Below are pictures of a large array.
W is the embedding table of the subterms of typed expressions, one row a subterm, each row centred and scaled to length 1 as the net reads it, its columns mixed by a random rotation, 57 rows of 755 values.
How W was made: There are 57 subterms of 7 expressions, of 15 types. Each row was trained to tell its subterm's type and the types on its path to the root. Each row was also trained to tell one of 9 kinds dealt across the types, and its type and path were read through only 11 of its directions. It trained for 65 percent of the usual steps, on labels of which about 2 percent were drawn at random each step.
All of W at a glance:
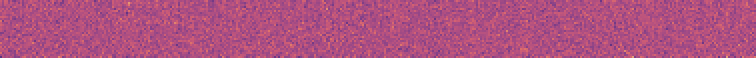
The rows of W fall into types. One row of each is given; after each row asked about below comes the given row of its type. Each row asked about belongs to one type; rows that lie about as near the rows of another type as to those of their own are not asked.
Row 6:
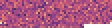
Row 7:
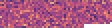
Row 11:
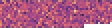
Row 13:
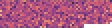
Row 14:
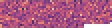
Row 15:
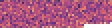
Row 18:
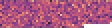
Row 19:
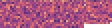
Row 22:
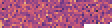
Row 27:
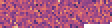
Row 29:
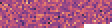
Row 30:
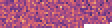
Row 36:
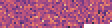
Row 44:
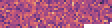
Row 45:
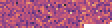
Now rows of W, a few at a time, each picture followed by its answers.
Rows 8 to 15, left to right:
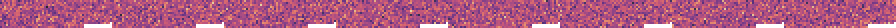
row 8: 45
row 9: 29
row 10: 14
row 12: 15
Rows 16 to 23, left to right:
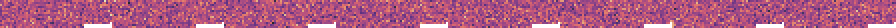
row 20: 11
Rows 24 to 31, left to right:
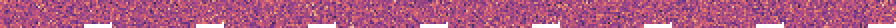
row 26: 18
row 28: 11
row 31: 27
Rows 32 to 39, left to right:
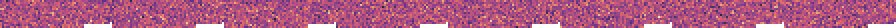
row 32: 44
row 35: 45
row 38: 15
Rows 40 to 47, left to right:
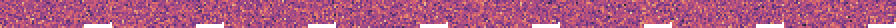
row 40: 14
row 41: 22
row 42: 11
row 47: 27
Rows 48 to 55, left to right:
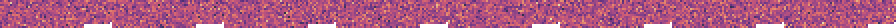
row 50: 36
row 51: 44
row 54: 45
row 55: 15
